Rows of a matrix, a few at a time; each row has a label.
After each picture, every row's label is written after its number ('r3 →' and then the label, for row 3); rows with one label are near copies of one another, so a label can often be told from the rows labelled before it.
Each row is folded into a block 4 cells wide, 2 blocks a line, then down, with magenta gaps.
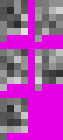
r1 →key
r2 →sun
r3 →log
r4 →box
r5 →key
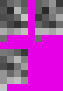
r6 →key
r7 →key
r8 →log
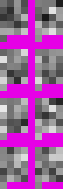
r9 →key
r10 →log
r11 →box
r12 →box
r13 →box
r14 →log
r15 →sun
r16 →sun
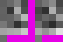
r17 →key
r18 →key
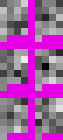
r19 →box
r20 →log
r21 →sun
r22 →log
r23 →log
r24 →sun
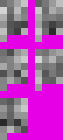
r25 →box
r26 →box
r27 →sun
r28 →box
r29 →sun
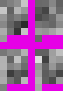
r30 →box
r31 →key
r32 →box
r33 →box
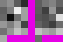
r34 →log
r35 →key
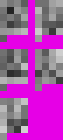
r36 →key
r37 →box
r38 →key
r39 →sun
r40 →box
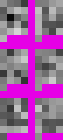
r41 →log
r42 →box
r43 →sun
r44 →log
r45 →key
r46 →box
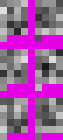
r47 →box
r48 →key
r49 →sun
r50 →log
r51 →box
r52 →key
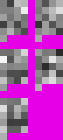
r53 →sun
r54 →sun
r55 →box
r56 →log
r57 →box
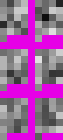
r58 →sun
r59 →log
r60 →box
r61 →box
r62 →box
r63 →key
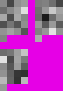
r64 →sun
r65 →log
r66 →box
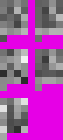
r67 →key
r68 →key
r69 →sun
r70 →key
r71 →box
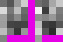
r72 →box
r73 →box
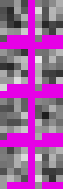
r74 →key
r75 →box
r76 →log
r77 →box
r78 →key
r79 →log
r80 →sun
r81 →box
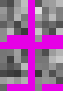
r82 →sun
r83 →box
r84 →key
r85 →sun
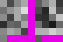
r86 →sun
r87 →key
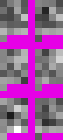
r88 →key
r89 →key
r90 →sun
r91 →sun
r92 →log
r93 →key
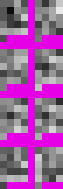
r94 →key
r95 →sun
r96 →sun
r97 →log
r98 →log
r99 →log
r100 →key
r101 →box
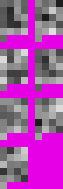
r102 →key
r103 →log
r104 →box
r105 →key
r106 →log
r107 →sun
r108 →sun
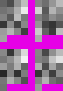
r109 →sun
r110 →box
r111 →sun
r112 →sun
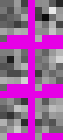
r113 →key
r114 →log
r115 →key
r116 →sun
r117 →log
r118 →sun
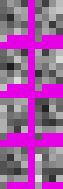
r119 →log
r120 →sun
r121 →log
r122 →sun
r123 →box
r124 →key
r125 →key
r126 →box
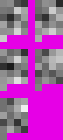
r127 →log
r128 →log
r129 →log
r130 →sun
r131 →sun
